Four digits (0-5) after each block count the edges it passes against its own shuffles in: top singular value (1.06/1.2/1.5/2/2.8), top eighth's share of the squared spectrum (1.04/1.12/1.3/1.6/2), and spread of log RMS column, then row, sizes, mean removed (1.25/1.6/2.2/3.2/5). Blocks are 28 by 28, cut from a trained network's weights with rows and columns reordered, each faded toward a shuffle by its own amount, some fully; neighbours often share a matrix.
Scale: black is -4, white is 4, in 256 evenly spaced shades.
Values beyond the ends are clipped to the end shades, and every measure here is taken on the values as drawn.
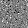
0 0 0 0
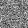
1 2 0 0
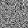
3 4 1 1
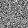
0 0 0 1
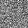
2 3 1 0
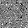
1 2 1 1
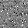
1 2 0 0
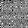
2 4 2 1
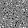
0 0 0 0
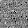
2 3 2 1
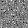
1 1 1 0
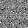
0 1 0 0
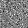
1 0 0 0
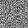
3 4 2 0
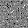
0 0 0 0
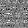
3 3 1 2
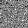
0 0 0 0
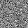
1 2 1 0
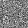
0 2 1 0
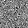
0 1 0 0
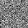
2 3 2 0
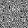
2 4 2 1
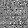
2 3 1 0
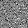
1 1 0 0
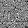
1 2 0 0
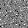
0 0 0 0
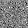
0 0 0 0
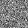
1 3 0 0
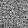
1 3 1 0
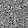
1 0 0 0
